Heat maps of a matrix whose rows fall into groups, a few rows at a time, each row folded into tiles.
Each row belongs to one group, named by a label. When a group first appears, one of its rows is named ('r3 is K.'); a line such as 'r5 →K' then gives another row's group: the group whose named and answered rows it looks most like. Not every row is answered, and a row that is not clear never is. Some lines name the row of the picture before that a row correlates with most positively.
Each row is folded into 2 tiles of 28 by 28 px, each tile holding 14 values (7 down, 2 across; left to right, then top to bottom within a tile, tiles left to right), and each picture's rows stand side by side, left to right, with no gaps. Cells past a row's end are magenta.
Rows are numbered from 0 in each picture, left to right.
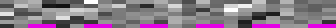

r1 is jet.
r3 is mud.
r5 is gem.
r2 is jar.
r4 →mud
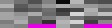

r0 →gem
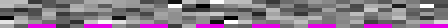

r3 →jar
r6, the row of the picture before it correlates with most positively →1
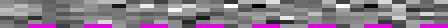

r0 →mud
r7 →jar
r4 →jar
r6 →jar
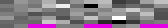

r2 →jet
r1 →jar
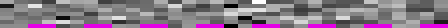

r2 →jet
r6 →jet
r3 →jar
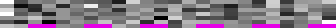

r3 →jar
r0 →gem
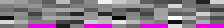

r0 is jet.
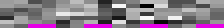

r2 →jar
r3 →jet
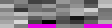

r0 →gem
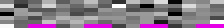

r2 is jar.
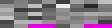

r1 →jar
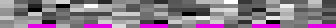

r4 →gem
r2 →gem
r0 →gem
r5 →mud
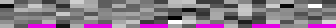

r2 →gem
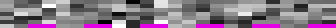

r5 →gem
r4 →mud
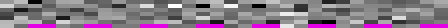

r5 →gem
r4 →jar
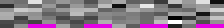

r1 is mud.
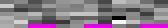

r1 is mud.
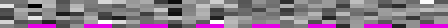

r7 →jet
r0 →jar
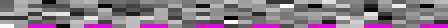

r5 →jar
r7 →jar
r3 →jar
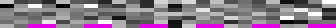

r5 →jet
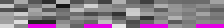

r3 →jet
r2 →mud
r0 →gem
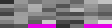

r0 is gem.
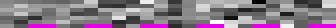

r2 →jet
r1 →mud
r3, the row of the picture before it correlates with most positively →0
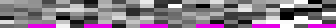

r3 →jar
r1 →mud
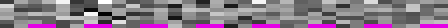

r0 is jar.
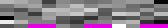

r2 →gem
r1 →mud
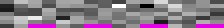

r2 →jar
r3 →mud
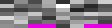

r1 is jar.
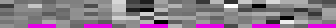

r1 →jar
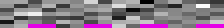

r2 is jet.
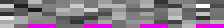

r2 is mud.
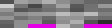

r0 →jar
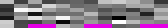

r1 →jet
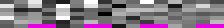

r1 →mud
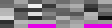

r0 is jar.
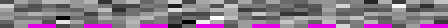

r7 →jar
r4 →jar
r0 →jar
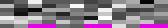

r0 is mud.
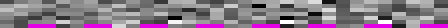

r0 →mud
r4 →jar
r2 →gem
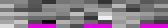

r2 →gem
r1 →gem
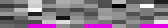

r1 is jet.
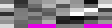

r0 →mud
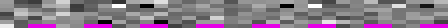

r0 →mud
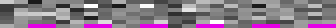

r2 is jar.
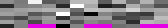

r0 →jet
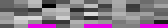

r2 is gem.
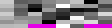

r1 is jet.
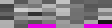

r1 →gem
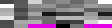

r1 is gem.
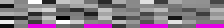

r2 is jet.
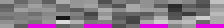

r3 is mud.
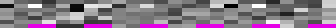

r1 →gem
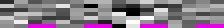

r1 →jar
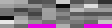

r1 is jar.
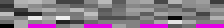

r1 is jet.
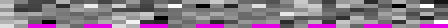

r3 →jar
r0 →gem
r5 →mud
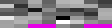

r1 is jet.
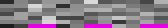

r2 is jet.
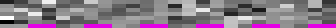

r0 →jet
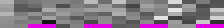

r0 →gem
